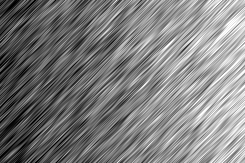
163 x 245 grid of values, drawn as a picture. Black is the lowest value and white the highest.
Grain: diagonal, up to the right. Average level on the scale: 50%. Odd rows or columns: none. Slope: up to the right.
